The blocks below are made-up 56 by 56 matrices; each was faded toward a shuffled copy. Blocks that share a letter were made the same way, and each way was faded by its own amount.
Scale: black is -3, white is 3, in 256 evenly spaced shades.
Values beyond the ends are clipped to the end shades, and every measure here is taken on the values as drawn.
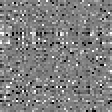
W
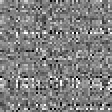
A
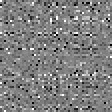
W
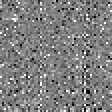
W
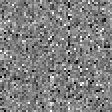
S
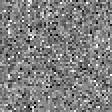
S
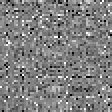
W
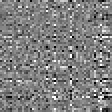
A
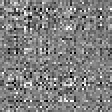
A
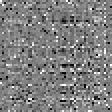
W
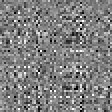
A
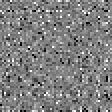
W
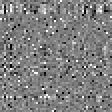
W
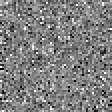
S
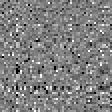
W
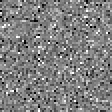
S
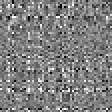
A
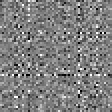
A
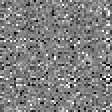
W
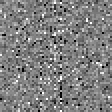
S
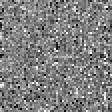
S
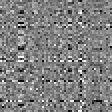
A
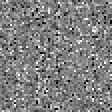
S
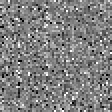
S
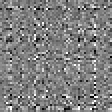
A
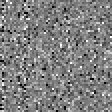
S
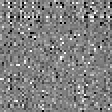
W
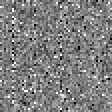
S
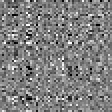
A
